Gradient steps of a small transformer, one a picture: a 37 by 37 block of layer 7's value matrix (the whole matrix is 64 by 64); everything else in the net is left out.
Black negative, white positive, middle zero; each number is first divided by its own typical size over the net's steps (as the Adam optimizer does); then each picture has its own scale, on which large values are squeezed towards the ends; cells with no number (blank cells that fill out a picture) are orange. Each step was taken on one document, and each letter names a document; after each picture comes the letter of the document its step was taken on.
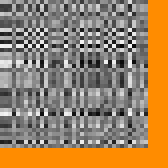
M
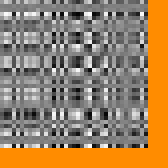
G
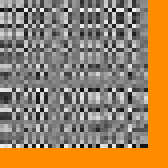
M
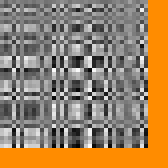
G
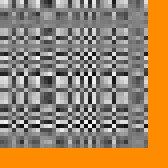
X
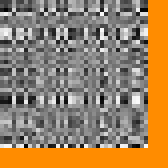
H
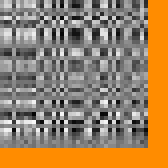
G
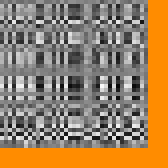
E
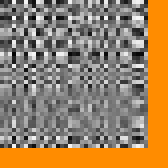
H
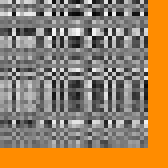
E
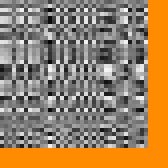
X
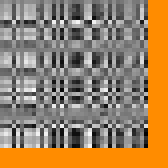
G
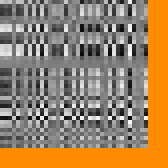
M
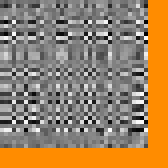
H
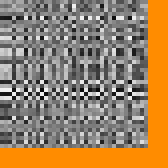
M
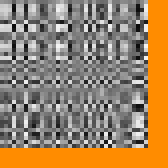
H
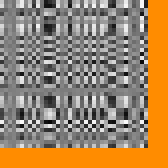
X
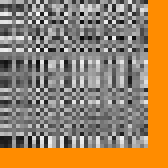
M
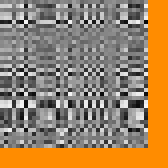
X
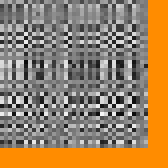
M
